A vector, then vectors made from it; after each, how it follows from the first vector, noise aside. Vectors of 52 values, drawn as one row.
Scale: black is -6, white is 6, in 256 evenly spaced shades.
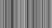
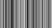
scaled up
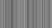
shrunk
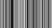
scaled up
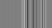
partly zeroed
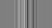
partly zeroed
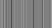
partly zeroed
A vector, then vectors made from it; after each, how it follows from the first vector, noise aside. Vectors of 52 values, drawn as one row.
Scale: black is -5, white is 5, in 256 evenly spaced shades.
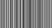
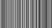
wrapped around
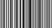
scaled up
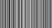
negated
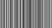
copied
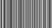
wrapped around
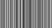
copied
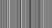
partly zeroed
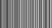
wrapped around
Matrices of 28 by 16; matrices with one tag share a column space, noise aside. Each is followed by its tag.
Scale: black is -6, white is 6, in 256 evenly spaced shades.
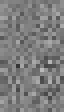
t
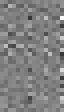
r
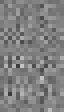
t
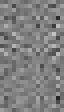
r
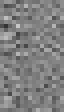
r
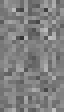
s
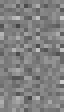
r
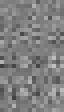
t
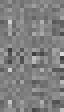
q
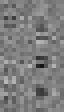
t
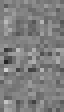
q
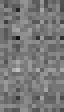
s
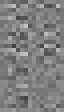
r
